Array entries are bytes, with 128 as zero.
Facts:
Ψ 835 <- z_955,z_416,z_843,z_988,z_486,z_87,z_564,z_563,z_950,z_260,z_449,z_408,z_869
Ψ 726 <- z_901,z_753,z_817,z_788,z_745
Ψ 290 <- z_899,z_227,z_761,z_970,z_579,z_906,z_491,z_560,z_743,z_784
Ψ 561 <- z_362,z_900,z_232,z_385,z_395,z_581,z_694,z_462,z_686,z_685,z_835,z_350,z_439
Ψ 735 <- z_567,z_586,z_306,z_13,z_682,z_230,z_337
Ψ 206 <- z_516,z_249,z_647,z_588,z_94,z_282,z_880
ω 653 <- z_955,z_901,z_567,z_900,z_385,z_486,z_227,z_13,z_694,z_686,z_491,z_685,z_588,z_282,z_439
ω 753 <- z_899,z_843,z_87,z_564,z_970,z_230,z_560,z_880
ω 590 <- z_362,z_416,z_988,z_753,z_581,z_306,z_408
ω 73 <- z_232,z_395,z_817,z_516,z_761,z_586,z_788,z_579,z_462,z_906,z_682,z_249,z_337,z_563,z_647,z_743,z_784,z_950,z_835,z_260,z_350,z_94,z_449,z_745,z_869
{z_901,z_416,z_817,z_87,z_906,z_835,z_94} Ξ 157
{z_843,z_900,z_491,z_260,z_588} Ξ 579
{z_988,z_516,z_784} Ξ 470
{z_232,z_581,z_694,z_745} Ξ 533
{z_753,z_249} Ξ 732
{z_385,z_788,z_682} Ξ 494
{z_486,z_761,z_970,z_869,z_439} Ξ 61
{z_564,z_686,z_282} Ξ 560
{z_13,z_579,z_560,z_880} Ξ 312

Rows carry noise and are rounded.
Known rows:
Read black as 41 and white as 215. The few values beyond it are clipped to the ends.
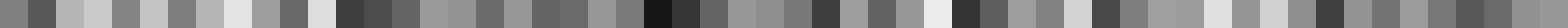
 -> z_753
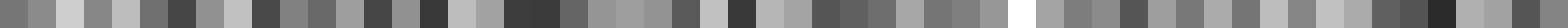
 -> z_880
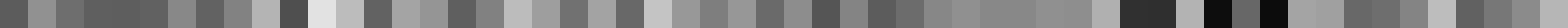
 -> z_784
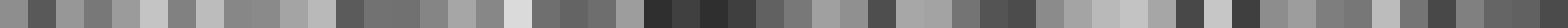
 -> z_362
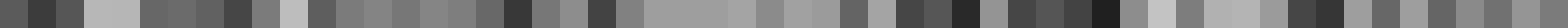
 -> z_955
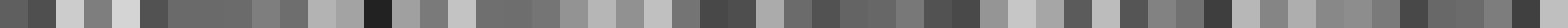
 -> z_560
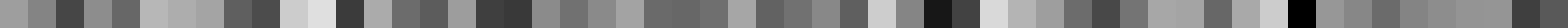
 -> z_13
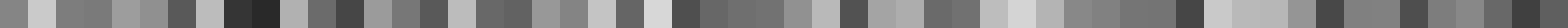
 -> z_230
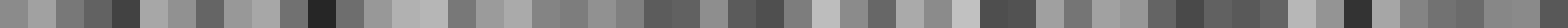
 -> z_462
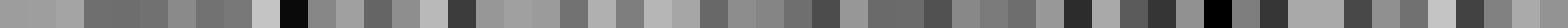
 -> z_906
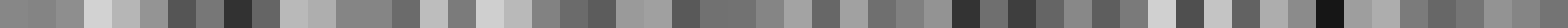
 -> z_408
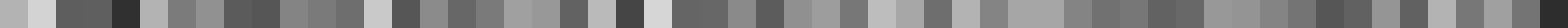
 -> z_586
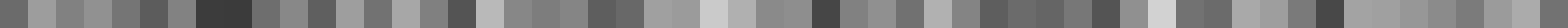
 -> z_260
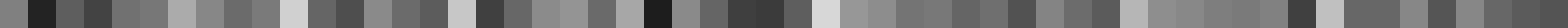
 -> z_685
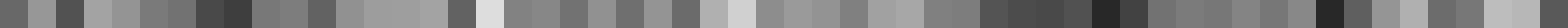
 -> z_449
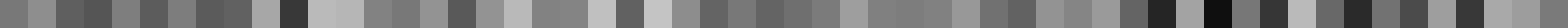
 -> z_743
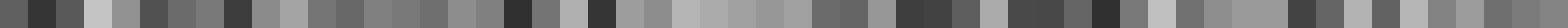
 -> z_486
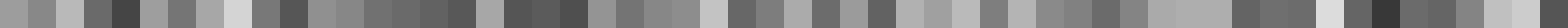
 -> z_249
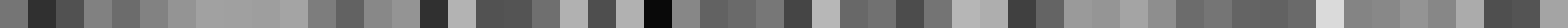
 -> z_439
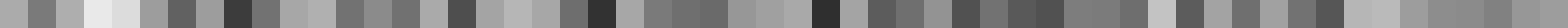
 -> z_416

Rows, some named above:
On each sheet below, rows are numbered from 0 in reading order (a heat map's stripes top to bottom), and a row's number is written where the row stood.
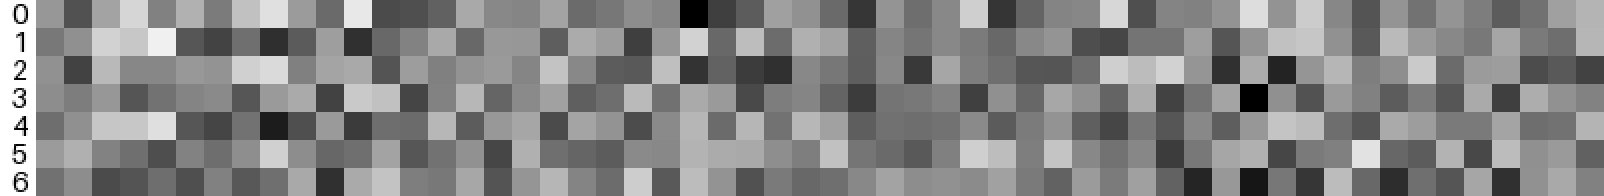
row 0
z_753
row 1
z_87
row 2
z_581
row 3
z_579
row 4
z_87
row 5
z_516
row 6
z_743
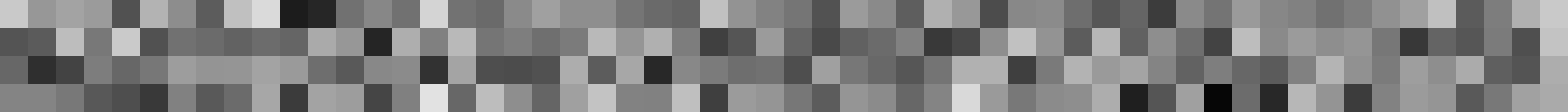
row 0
z_817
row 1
z_560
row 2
z_439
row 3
z_761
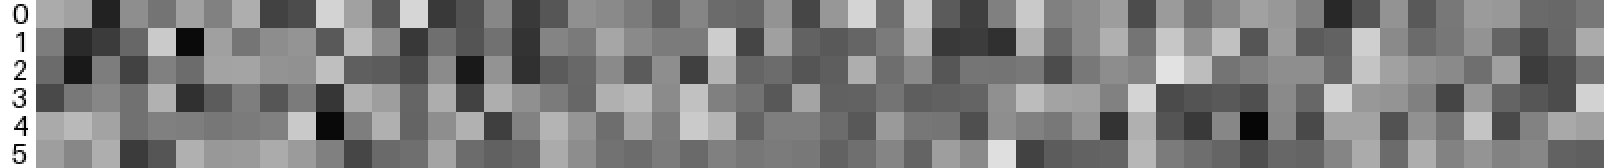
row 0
z_567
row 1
z_491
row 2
z_900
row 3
z_970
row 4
z_906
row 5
z_835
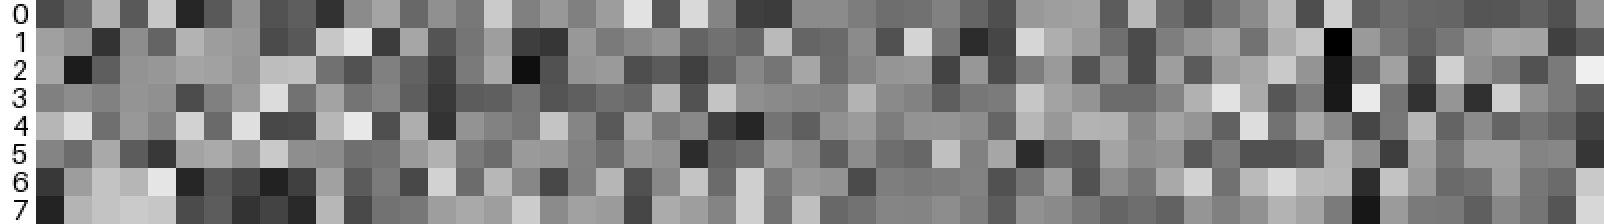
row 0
z_899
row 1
z_13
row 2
z_901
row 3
z_282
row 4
z_306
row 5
z_232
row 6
z_843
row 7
z_564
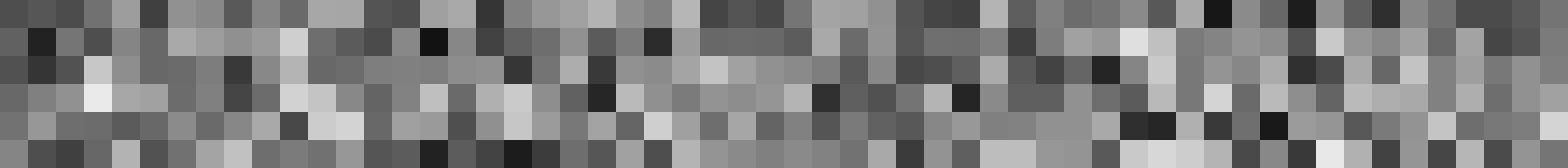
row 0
z_227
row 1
z_900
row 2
z_486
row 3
z_988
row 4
z_784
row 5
z_588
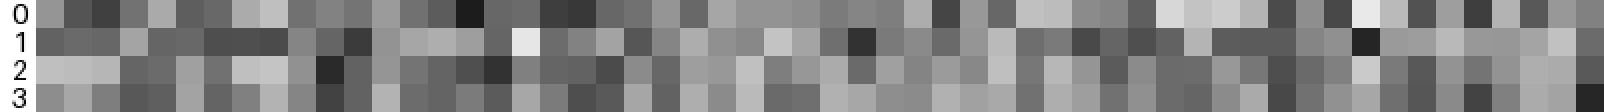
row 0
z_588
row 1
z_869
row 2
z_94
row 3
z_647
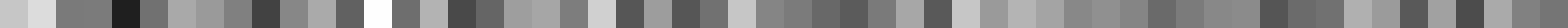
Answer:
z_682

